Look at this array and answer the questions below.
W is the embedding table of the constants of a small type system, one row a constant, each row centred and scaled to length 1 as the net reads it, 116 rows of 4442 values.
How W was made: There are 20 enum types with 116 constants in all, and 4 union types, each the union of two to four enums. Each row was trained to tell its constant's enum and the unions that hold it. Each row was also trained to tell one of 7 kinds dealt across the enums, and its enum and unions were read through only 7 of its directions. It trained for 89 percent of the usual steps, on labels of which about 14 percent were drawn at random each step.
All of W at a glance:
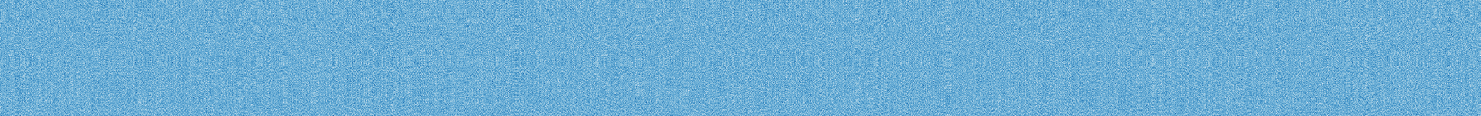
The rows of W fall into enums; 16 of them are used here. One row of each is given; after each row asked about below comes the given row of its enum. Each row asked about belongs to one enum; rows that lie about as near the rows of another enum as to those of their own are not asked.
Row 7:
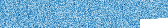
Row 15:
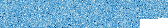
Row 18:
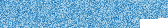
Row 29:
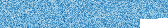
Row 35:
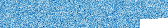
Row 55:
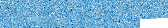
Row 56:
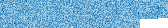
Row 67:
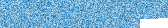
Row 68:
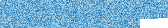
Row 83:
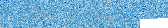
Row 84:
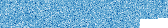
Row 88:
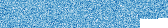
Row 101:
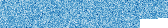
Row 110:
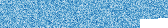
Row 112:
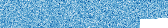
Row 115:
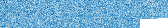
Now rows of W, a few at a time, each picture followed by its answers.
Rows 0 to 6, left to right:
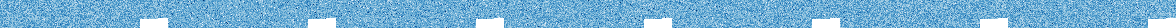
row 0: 55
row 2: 115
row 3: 88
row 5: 83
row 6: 29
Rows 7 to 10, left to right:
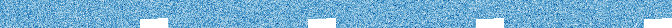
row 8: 68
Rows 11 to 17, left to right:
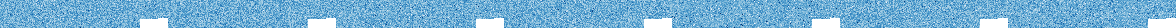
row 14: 56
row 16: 84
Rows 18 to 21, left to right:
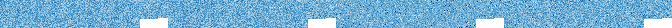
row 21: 88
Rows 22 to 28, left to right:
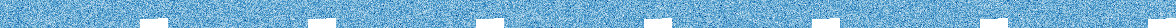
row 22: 15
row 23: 68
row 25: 55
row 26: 112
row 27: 110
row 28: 29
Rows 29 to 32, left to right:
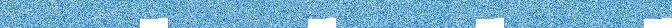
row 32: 88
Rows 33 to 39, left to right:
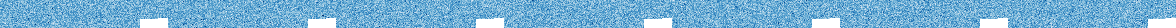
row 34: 84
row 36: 67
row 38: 115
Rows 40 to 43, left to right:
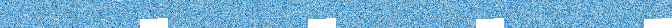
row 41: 115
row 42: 68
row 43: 55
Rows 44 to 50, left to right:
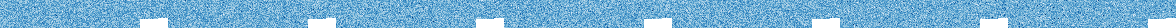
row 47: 83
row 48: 110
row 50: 29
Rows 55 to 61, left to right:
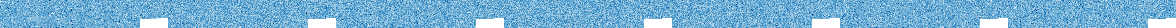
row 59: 115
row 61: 18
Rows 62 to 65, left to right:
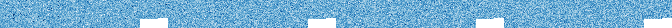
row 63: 88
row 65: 88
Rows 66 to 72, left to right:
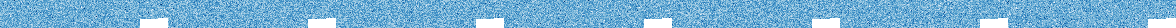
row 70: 110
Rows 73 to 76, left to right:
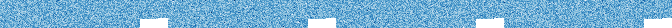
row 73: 29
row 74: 29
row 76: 112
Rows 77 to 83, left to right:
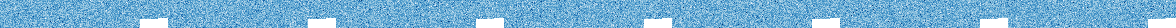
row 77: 56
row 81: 83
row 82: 112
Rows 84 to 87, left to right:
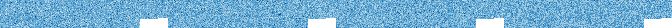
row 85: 115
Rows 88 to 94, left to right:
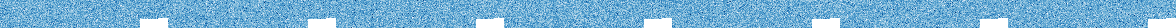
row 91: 112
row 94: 84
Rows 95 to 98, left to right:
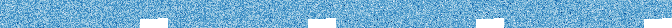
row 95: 35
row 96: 18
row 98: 68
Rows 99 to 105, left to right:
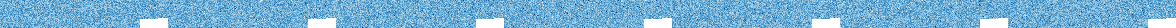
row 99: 83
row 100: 35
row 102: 56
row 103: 18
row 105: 83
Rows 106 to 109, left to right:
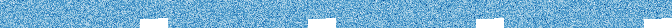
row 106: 35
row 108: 112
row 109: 110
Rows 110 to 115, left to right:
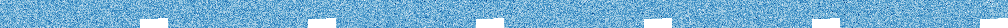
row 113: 68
